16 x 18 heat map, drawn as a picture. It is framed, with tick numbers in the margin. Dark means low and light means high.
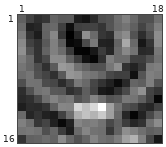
Odd patch: higher, in the bottom middle. Odd rows or columns: none. Ninth with the highest average: bottom middle. Ninth with the lowest average: top middle. Rings: centred on the top middle.
